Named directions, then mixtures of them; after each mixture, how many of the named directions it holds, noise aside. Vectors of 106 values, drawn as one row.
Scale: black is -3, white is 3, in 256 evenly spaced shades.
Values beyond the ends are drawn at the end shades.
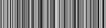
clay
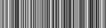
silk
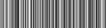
one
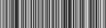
one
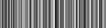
one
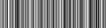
two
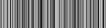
one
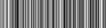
two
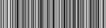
two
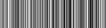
one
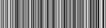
two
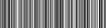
two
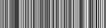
one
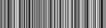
one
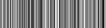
two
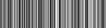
two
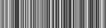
one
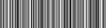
two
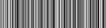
two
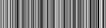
two
